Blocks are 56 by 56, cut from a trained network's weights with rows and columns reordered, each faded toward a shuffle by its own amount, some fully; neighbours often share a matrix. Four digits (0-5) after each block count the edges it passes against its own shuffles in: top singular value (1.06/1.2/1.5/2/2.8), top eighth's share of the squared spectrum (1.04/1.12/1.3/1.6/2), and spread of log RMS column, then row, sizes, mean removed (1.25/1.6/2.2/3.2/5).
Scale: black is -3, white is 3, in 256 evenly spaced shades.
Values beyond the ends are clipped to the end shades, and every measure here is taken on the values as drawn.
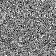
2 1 0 0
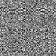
4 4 2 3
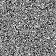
0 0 0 0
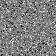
1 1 0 0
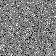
0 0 0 0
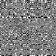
4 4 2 3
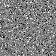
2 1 0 0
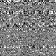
4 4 1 3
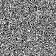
1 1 0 0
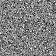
0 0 0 0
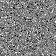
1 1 0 0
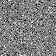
1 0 0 0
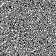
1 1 0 0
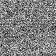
1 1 0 0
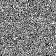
1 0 0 0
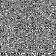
3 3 0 2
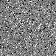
0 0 0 0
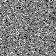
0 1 0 0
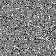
2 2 0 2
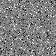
1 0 0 0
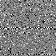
3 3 0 3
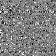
3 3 0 2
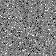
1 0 0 0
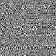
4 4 1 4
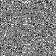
3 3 0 2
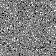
0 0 0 0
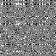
4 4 1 4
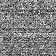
3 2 0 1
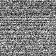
3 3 1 1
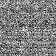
2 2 0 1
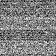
3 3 0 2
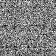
1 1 0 0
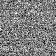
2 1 0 0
